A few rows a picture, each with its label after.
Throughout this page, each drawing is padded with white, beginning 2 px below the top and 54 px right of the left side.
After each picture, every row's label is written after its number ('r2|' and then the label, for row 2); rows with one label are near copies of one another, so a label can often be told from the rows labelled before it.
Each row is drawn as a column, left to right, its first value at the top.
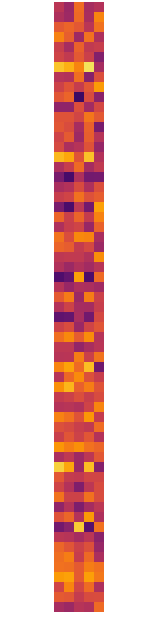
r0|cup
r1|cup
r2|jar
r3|cup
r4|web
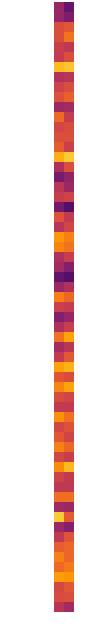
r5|cup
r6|cup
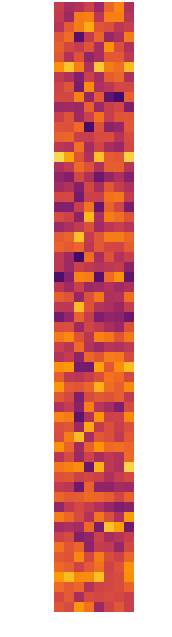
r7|cup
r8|cup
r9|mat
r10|web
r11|cup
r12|jar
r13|jar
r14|cup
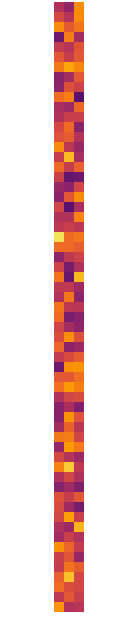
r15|mat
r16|cup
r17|jar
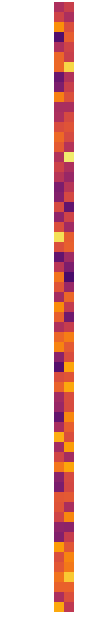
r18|mat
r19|cup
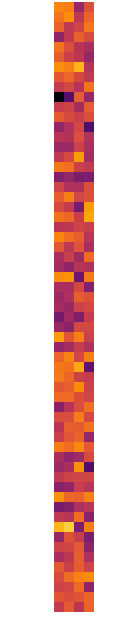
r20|jar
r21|jar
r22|cup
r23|web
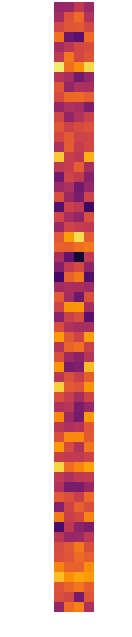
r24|cup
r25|mat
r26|mat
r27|cup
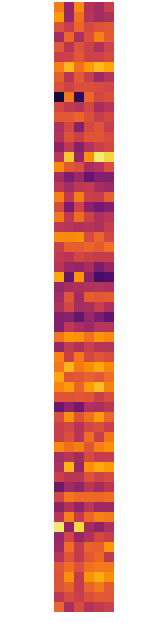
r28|jar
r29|cup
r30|jar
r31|cup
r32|cup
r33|cup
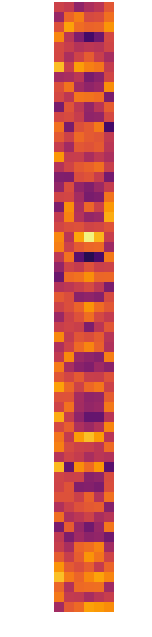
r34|cup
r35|web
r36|mat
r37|mat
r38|mat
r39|web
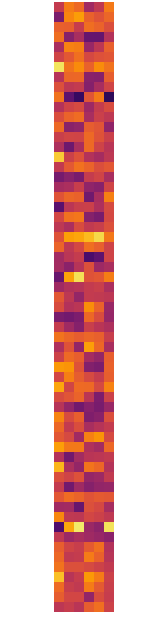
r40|cup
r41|jar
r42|jar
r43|mat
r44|mat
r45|jar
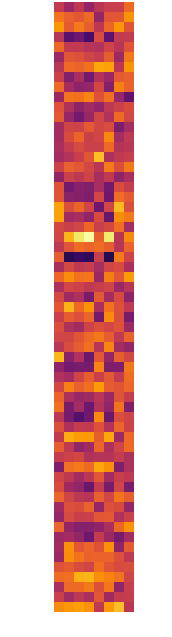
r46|web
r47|mat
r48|mat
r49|mat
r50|cup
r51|mat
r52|web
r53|jar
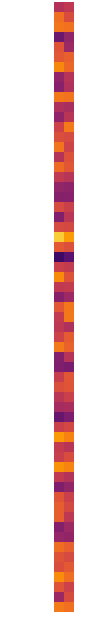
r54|mat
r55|mat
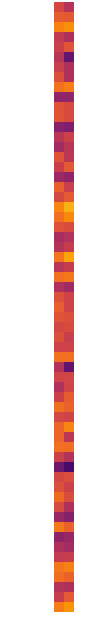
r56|web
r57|web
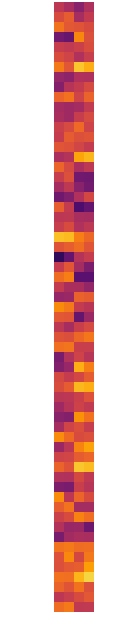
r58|mat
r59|mat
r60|cup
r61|cup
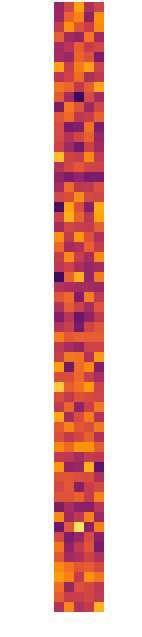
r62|cup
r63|web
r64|jar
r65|cup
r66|web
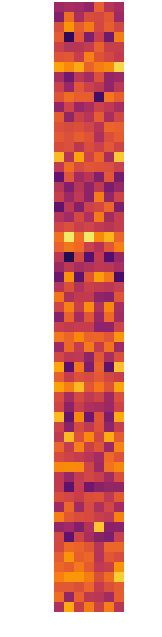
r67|cup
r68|mat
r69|cup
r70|mat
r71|jar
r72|mat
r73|cup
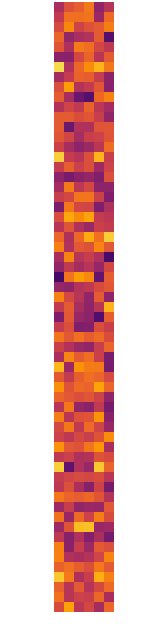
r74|cup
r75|web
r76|jar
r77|jar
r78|cup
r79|mat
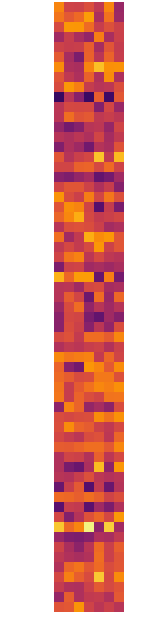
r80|jar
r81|web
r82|web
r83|jar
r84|cup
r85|jar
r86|cup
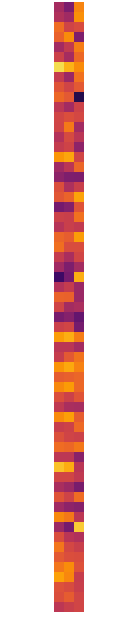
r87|cup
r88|cup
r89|jar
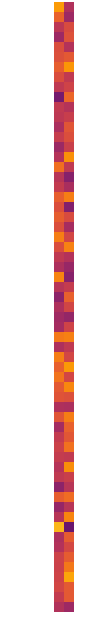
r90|jar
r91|cup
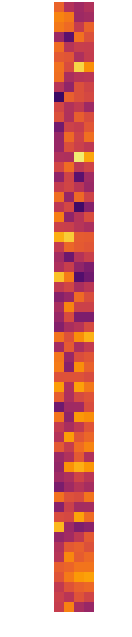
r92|jar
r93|mat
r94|cup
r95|cup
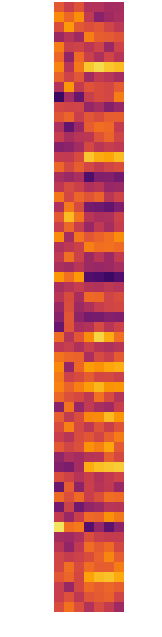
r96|jar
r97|web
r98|jar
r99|cup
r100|cup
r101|cup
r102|cup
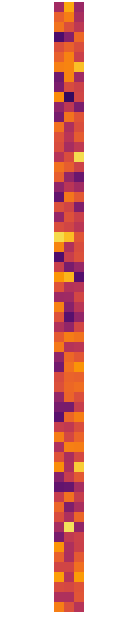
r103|mat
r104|jar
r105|cup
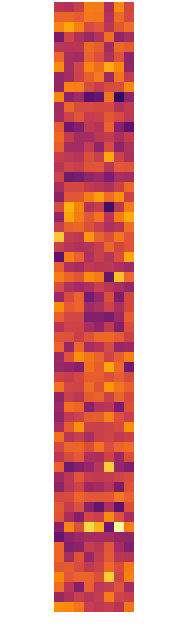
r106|mat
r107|web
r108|web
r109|jar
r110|jar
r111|cup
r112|jar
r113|web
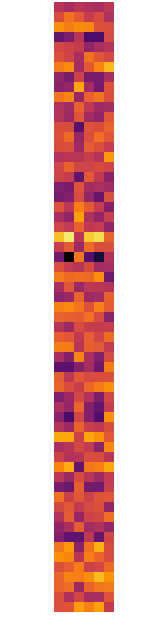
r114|mat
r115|mat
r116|web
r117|mat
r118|mat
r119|cup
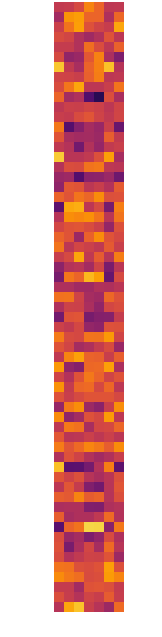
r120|cup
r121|web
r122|web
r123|jar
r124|jar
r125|cup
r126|web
